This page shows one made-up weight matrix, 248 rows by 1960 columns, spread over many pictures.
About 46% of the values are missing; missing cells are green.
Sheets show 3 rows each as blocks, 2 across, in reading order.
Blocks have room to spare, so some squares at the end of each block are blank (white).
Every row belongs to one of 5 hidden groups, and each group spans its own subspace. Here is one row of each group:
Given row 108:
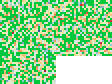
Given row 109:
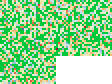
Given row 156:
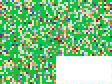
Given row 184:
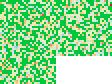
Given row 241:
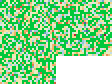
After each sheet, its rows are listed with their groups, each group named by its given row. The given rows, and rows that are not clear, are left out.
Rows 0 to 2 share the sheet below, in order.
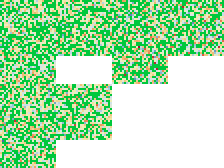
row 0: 156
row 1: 241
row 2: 184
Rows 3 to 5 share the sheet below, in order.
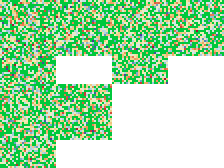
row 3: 241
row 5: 156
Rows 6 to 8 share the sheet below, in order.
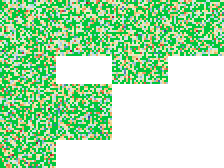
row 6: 156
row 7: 241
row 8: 108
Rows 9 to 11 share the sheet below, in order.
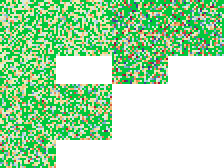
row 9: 108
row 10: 108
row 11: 241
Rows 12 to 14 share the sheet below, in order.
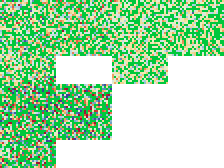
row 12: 241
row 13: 184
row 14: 109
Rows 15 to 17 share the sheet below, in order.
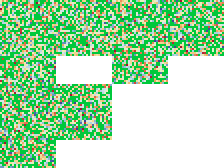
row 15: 156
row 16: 156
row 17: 156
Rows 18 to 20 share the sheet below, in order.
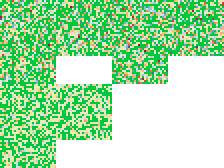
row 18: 241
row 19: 184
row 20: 184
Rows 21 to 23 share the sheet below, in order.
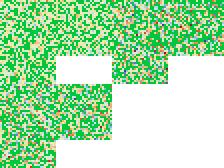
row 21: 241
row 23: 108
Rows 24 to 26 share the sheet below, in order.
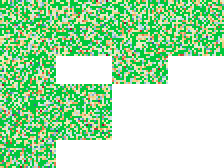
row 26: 184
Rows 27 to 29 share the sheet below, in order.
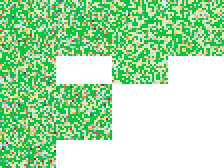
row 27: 241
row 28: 184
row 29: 156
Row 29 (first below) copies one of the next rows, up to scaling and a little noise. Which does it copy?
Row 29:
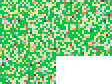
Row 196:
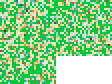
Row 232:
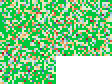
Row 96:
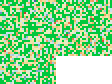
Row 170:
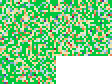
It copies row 170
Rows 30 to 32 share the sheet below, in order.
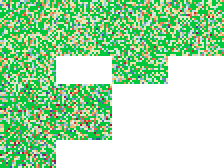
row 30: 109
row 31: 109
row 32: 156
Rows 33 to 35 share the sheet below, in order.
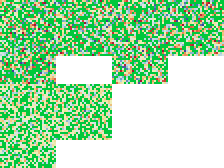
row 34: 108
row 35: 109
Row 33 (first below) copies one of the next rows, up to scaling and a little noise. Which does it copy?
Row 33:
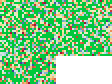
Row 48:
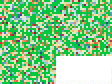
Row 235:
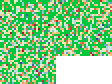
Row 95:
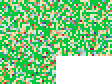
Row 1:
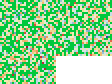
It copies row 235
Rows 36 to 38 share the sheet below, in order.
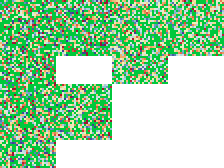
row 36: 108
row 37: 156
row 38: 241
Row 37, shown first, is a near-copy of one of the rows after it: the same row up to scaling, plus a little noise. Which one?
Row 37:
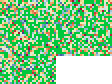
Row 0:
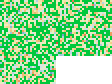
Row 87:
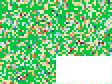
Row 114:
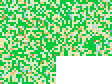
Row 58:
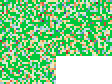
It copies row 0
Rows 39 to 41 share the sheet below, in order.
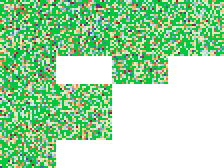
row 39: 108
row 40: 108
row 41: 156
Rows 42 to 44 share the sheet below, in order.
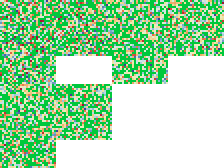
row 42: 109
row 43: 108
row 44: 184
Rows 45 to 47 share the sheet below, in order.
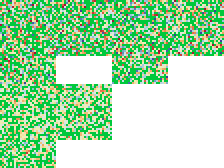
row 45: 156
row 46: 109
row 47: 109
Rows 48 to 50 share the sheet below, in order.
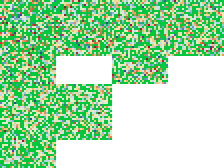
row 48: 241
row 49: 108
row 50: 108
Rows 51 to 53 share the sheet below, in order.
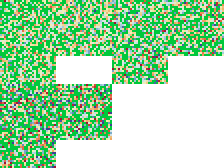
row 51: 109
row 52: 241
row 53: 241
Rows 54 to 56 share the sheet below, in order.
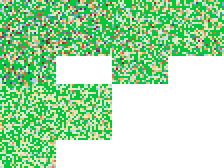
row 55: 184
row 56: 241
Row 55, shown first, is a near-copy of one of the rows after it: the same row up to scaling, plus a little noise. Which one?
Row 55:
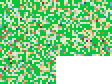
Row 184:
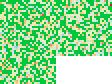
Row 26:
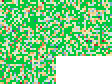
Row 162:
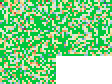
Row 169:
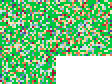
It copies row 26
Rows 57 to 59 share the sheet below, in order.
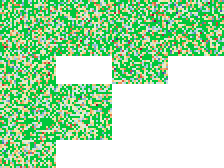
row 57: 108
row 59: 184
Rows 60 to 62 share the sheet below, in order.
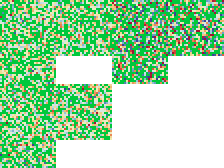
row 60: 241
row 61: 241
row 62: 109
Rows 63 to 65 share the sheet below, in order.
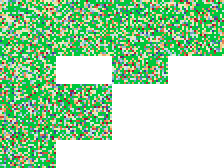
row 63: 241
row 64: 108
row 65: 241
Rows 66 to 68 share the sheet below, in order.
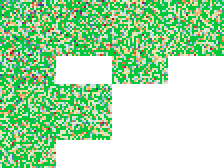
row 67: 108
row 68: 241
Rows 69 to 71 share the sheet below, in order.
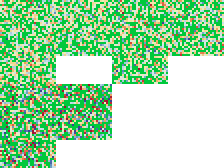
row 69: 109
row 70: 109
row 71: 184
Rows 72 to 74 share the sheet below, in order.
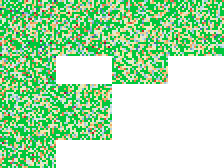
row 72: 156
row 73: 241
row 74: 241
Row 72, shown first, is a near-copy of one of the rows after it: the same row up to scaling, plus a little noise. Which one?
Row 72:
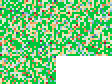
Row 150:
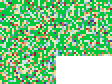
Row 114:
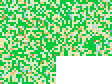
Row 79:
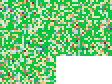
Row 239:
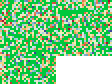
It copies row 79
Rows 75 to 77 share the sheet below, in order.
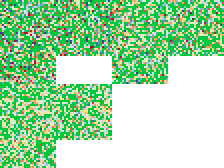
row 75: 184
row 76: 156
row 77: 108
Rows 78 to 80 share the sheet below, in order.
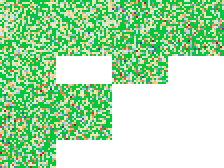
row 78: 108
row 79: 156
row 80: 184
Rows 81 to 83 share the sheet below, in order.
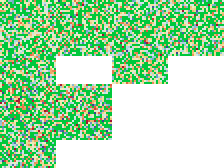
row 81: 109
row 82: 184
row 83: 241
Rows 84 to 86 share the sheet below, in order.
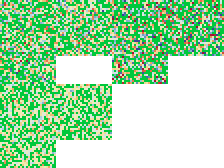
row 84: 109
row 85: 241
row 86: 241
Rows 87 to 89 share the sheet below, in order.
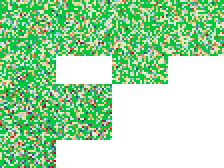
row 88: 109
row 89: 241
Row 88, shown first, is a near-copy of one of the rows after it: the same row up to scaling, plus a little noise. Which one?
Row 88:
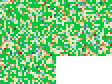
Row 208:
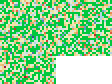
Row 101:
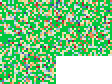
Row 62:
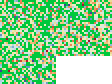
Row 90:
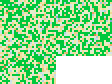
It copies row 208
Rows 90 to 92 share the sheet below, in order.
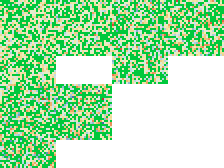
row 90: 109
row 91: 108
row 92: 108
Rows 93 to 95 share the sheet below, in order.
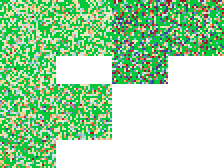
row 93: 184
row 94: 156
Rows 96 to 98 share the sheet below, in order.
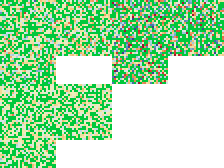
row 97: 184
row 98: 184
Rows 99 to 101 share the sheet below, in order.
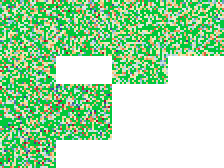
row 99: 109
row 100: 156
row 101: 109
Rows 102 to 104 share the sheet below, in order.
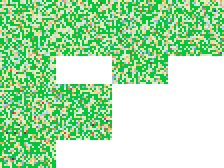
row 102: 109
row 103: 109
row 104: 241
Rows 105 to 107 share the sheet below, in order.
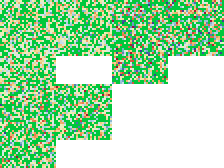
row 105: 109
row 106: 109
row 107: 109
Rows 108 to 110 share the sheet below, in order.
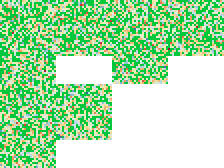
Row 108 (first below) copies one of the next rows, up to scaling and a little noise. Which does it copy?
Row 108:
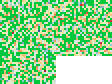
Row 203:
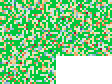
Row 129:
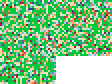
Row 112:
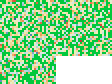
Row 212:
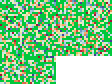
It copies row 212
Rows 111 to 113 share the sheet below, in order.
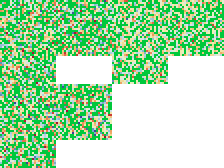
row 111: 108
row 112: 108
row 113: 108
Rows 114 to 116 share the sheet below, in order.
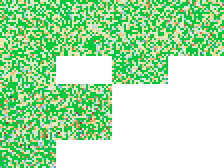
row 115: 109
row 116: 109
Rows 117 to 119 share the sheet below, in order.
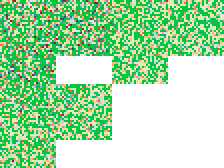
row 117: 108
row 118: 108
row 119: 184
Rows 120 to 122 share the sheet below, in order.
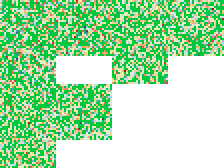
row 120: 109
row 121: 241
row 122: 109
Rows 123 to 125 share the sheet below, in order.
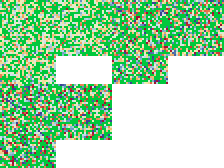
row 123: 184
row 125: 241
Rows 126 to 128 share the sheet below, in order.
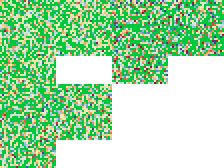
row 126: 156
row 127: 156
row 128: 108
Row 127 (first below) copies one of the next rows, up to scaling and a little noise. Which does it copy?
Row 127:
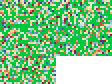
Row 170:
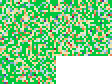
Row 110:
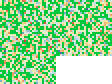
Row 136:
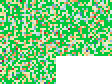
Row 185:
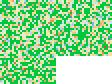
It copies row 185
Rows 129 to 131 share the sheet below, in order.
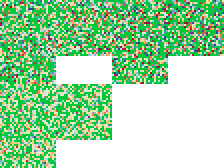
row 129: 108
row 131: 109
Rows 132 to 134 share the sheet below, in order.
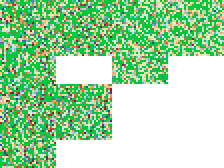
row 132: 241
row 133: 109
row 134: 184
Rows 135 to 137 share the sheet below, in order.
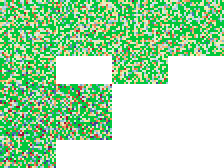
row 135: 109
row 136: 156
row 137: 241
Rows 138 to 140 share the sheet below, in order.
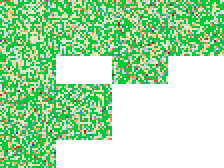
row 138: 184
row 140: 156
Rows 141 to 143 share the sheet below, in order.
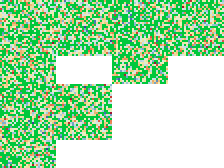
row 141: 109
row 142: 241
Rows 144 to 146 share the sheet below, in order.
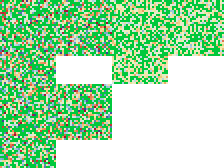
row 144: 156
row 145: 241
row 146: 184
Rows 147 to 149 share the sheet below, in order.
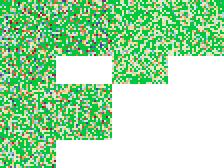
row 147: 108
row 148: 156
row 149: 241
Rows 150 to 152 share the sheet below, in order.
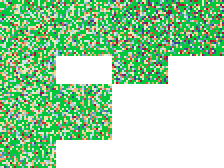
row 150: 156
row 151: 241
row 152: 108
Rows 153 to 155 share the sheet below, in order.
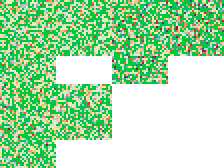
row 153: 184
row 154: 241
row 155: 184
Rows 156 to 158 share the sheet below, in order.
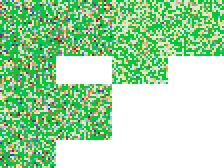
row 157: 109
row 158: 108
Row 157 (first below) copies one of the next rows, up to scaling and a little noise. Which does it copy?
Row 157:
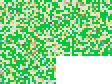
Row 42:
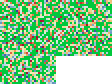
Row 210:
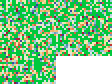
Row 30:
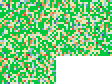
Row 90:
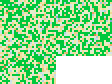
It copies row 42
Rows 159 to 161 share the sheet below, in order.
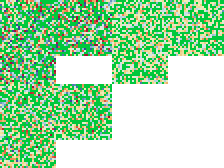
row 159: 184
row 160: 241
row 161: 108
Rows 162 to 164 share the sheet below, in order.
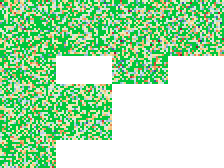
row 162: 184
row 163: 109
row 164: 241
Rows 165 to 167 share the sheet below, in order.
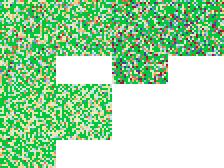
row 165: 184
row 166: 108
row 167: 156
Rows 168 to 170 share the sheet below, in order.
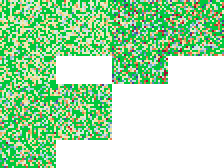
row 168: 108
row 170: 156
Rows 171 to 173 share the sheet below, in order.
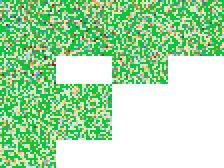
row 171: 241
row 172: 184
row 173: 184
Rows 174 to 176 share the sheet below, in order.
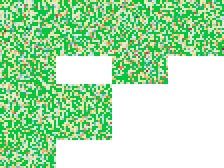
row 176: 109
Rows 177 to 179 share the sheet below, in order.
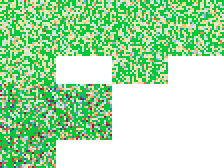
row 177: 156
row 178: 109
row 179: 184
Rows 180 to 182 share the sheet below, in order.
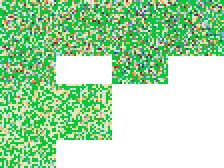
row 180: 108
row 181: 109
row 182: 109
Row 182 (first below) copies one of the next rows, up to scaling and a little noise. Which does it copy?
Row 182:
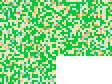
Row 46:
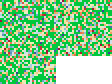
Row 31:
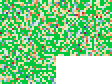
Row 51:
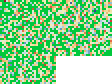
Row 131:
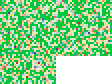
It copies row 31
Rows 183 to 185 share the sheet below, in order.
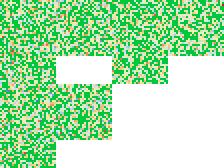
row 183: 241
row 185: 156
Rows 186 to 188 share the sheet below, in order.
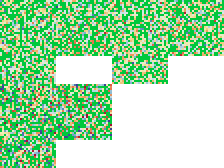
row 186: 184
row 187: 108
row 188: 156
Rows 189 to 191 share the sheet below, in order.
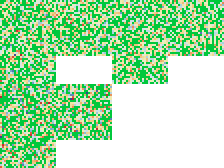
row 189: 108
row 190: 109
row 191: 156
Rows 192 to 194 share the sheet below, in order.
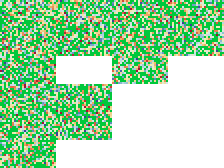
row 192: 156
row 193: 109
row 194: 109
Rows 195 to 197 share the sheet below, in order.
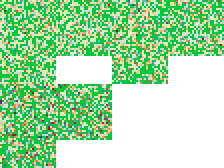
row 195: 184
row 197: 241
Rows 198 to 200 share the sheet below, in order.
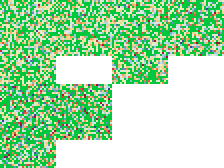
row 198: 109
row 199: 156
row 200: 184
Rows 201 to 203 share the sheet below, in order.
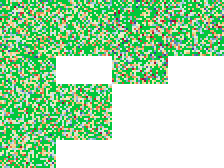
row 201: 108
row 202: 156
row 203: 108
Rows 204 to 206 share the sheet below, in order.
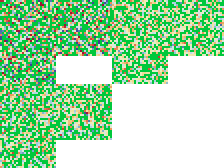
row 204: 108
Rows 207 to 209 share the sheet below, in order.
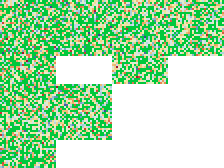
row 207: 109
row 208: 109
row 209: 156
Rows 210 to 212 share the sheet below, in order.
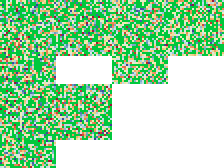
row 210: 109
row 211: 108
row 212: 108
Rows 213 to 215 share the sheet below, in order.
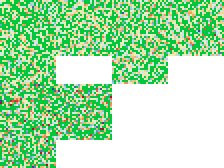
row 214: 109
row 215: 241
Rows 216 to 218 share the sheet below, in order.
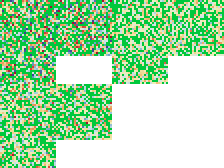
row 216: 241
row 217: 156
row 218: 241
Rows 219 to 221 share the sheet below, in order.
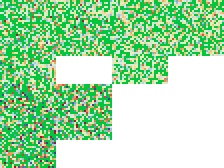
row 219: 184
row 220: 108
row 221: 241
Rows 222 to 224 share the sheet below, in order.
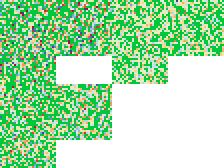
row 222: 156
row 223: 108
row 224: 184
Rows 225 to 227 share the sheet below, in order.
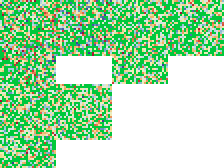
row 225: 156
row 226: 184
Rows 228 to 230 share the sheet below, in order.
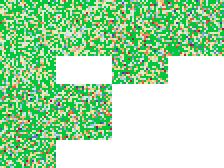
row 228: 108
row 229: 109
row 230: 109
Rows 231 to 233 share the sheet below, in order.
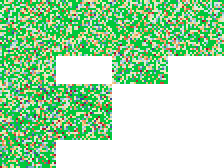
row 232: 156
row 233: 184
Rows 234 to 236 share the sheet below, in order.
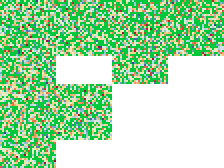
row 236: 109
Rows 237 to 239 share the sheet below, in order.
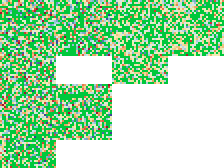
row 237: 156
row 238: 184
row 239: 156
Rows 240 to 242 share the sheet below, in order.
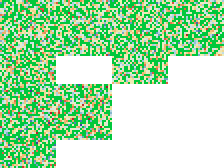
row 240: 156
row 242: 108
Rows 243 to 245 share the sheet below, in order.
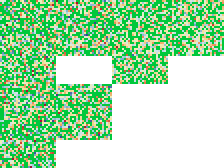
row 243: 241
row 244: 108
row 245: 156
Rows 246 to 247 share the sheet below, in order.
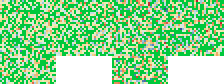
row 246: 184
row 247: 109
